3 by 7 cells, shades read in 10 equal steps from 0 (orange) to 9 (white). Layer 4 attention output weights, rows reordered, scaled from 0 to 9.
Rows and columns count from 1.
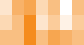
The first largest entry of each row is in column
6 6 1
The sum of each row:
35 35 21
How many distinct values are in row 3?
4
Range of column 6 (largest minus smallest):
6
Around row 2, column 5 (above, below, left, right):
4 2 7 8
